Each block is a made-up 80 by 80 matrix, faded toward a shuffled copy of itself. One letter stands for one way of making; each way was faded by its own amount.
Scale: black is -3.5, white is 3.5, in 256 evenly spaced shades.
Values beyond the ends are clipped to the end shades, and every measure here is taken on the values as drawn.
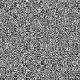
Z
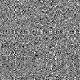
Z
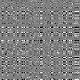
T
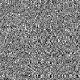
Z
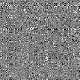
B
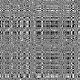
T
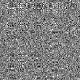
Z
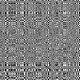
T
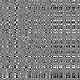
T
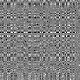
T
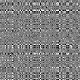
T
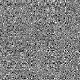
Z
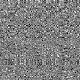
B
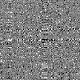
B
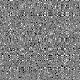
B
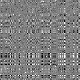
T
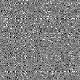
B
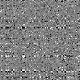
B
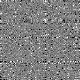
B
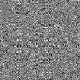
Z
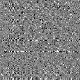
B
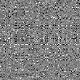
B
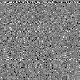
B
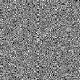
Z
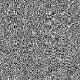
Z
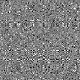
B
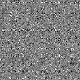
B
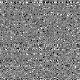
B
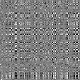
T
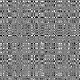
T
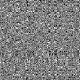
Z
